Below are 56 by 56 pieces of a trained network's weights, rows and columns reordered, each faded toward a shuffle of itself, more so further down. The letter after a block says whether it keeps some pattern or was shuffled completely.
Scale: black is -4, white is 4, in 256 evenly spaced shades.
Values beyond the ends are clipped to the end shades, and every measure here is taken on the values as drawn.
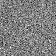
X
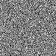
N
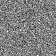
N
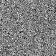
N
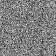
X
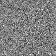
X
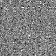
X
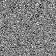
X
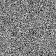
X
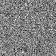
X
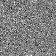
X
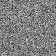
N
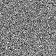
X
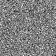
N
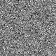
N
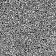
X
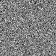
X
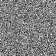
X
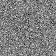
N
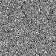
X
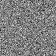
N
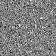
X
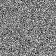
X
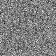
N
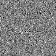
X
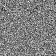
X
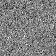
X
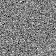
N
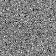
X
